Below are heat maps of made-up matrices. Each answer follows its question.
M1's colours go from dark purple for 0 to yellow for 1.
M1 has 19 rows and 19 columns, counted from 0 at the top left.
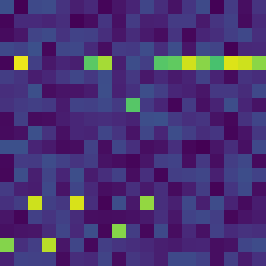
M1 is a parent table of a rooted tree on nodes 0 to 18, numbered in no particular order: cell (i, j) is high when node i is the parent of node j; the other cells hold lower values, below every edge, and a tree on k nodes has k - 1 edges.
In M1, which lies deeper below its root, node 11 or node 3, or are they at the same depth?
node 3
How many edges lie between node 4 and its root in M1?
0
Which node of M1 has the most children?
4
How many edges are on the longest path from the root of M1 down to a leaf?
2
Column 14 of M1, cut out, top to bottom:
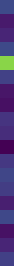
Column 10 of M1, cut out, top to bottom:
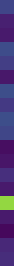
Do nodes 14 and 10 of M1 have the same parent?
no
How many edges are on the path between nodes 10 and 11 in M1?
3
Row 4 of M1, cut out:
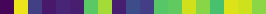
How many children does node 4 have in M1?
11
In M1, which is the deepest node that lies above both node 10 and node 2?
14
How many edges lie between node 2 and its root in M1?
2
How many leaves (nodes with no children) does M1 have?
14
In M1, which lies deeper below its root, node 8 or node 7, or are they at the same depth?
node 8
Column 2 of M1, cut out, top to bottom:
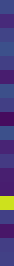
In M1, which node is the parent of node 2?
14
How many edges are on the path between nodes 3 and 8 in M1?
4
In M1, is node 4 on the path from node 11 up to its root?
yes
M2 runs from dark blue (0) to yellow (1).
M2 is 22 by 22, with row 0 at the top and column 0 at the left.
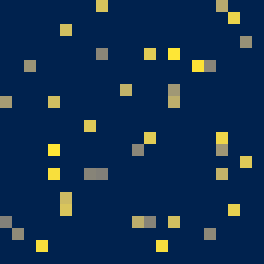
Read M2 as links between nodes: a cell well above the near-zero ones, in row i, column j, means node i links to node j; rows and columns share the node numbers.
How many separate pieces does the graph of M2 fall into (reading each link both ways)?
7
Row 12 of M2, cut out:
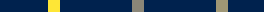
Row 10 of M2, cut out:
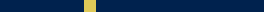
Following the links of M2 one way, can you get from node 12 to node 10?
yes
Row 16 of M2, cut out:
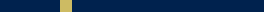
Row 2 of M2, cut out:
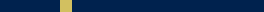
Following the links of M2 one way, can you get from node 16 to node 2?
yes
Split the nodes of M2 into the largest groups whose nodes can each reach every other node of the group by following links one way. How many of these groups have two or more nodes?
3
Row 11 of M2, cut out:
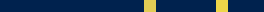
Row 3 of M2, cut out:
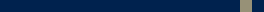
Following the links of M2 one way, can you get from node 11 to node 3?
no
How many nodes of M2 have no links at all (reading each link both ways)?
4
